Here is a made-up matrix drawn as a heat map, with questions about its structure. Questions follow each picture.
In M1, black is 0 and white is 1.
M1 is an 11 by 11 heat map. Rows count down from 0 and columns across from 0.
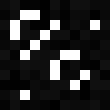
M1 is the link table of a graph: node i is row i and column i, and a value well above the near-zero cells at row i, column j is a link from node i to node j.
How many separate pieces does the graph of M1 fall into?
3
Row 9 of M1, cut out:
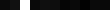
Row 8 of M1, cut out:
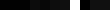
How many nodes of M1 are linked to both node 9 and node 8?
0
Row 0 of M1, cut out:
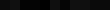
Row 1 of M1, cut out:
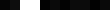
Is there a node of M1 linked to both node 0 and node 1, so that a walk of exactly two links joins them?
no
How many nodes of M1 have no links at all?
2
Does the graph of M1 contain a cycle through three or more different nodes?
no
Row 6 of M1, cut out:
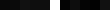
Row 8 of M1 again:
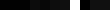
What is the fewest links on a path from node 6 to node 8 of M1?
3
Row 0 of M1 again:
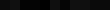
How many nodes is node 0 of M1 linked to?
0
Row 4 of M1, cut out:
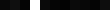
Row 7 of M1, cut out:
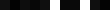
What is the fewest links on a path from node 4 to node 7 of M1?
5
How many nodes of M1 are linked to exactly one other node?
4
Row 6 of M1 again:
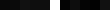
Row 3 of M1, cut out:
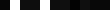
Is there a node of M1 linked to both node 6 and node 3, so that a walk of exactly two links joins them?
no
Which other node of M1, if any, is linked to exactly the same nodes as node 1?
none
